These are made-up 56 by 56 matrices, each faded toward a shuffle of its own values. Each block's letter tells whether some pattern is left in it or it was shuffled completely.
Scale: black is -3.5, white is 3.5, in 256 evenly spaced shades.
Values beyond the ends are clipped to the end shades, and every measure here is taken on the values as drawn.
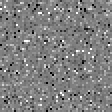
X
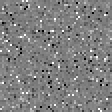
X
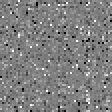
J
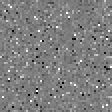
X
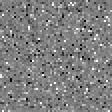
X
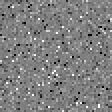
X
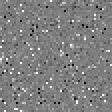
X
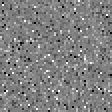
X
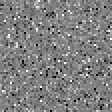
X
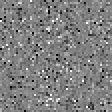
J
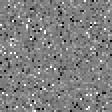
X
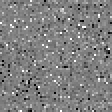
X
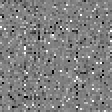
J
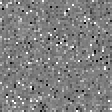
X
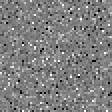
X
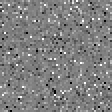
X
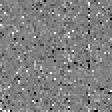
J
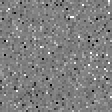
X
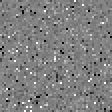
X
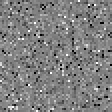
X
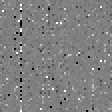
J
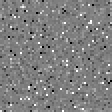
X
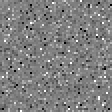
X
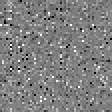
J
